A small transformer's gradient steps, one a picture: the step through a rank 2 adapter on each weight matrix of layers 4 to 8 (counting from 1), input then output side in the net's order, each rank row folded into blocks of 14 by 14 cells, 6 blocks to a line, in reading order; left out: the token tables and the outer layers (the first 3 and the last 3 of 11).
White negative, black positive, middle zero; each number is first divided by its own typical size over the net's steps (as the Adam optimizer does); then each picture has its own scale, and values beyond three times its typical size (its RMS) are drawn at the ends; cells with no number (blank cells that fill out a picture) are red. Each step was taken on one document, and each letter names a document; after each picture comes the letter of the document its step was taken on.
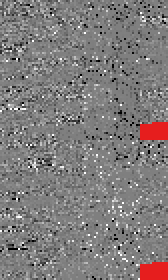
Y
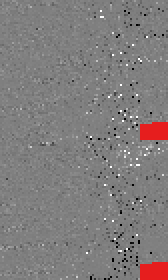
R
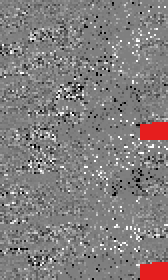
Y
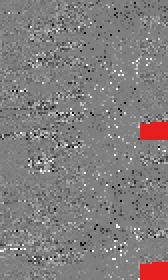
Y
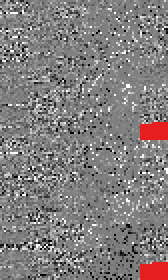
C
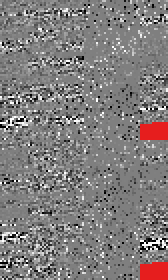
C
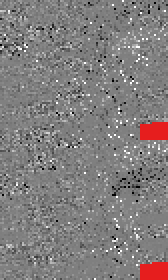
Y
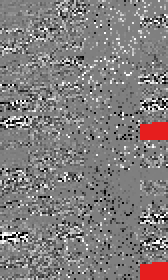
C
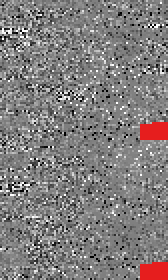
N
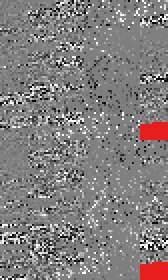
C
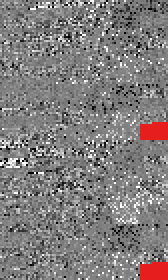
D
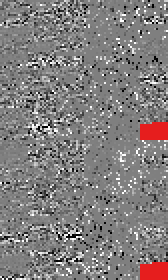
C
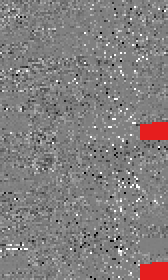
Y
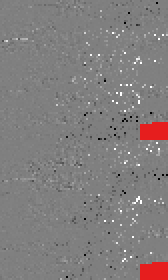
R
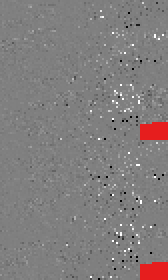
R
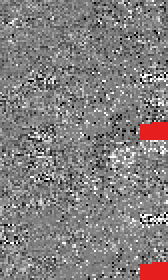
D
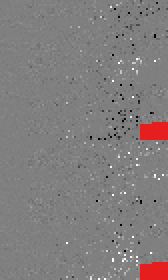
R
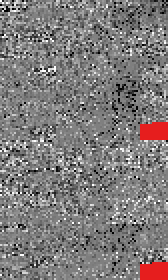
D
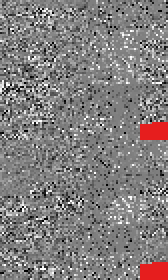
N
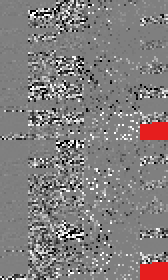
Y
